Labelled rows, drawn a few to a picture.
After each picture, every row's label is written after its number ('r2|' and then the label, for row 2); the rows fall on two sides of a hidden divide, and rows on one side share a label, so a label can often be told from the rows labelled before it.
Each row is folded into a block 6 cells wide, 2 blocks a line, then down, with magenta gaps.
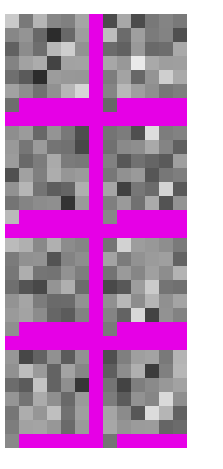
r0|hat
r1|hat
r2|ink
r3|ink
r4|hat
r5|hat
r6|hat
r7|hat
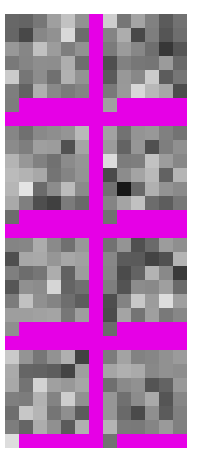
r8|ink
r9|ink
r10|hat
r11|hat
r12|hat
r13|hat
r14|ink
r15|hat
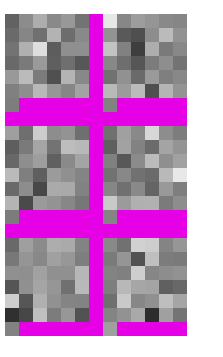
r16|ink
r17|hat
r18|hat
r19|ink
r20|ink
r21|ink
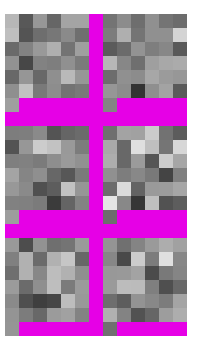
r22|hat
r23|hat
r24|hat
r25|hat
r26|hat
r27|hat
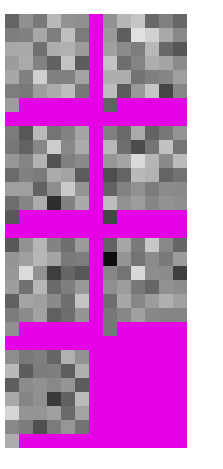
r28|ink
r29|hat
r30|hat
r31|hat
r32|hat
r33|ink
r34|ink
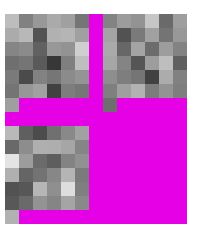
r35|ink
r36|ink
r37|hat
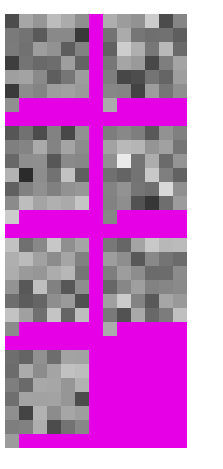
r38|ink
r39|ink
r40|hat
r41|hat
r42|hat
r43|ink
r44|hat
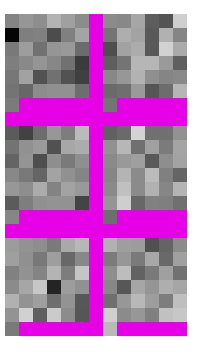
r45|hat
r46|hat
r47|hat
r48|hat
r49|ink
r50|hat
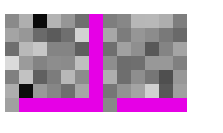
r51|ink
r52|ink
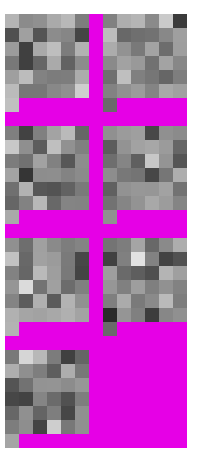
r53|ink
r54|ink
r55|ink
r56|hat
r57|ink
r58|hat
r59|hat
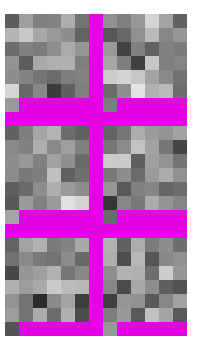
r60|hat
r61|ink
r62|hat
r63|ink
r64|hat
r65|hat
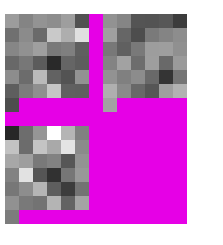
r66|ink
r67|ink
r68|ink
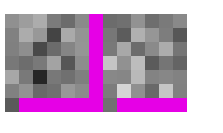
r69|hat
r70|hat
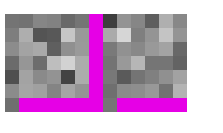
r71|hat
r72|hat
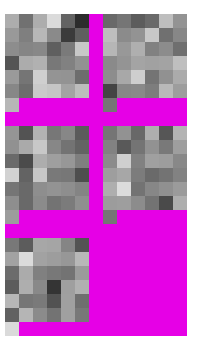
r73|ink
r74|ink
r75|hat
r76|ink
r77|ink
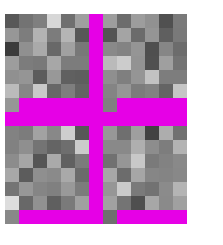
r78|hat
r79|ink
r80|hat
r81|hat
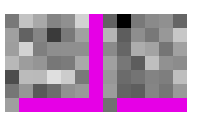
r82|hat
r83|hat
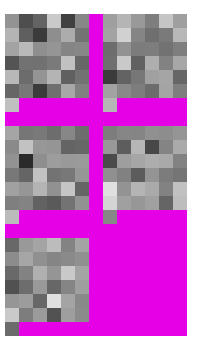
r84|ink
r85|hat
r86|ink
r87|hat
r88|hat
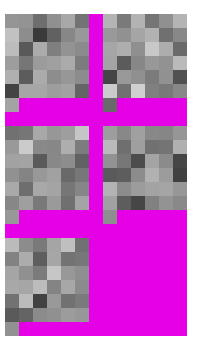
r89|ink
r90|hat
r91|hat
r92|hat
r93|ink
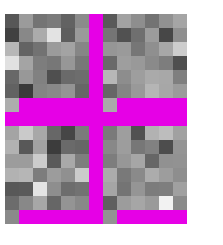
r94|ink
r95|ink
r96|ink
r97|ink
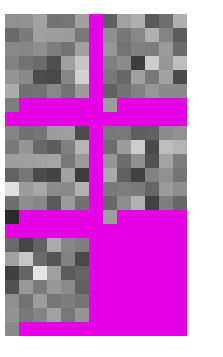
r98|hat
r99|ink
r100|ink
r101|hat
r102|ink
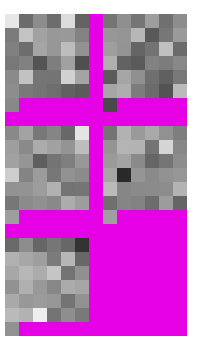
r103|hat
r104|hat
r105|hat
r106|hat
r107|ink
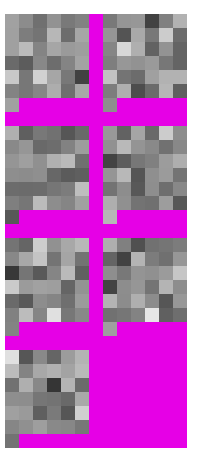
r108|ink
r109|hat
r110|hat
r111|hat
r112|hat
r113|ink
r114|hat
